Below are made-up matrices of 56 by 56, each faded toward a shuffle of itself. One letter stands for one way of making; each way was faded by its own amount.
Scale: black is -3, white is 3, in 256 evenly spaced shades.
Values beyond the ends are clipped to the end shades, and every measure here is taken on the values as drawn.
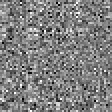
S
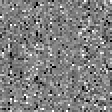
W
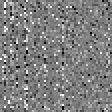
W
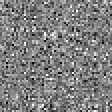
S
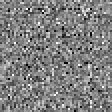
S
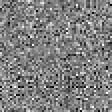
S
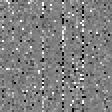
W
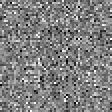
S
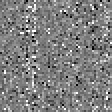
W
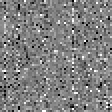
W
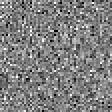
S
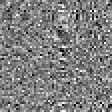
S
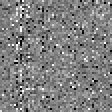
W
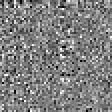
S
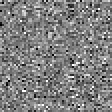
S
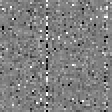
W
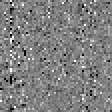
W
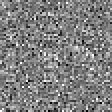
S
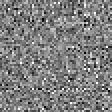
S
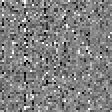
W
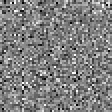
S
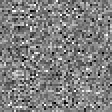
S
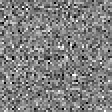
S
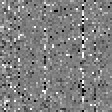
W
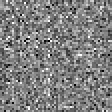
S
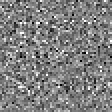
S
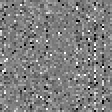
W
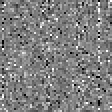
W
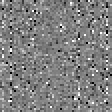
W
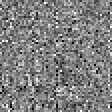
S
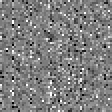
W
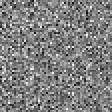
S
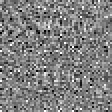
S
